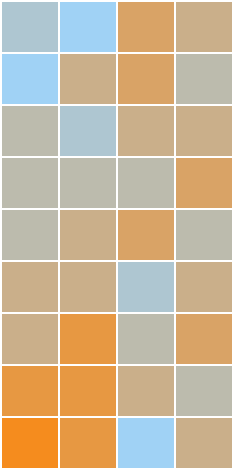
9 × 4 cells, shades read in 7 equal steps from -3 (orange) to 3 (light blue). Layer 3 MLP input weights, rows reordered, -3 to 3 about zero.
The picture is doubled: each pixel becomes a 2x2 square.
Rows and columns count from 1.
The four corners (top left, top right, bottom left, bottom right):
2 0 -3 0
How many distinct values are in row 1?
4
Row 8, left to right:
-2 -2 0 1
